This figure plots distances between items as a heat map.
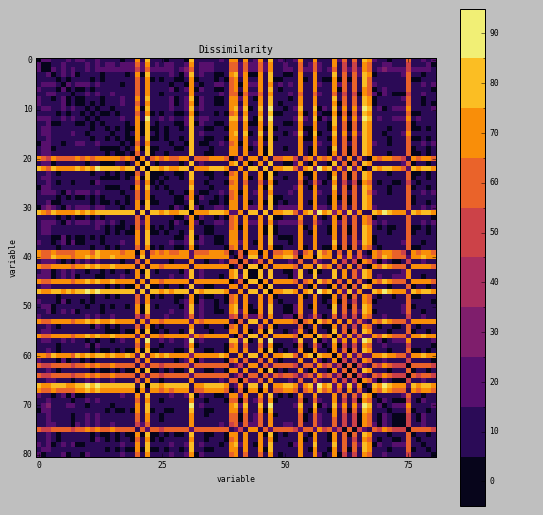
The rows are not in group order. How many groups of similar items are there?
2
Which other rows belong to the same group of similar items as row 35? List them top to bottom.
0, 1, 2, 3, 4, 5, 6, 7, 8, 9, 10, 11, 12, 13, 14, 15, 16, 17, 18, 19, 21, 23, 24, 25, 26, 27, 28, 29, 30, 32, 33, 34, 36, 37, 38, 41, 43, 44, 46, 48, 49, 50, 51, 52, 54, 55, 57, 58, 59, 61, 63, 65, 68, 69, 70, 71, 72, 73, 74, 76, 77, 78, 79, 80
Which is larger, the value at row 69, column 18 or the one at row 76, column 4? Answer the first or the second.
the first
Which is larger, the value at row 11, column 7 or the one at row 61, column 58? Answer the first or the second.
the first
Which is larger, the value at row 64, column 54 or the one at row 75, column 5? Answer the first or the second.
the second
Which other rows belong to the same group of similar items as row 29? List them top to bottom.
0, 1, 2, 3, 4, 5, 6, 7, 8, 9, 10, 11, 12, 13, 14, 15, 16, 17, 18, 19, 21, 23, 24, 25, 26, 27, 28, 30, 32, 33, 34, 35, 36, 37, 38, 41, 43, 44, 46, 48, 49, 50, 51, 52, 54, 55, 57, 58, 59, 61, 63, 65, 68, 69, 70, 71, 72, 73, 74, 76, 77, 78, 79, 80
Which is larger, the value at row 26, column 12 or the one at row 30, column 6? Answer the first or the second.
the second
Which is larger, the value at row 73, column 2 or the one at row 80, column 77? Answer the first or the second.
the first
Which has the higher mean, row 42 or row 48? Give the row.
42
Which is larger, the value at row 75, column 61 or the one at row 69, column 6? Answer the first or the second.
the first
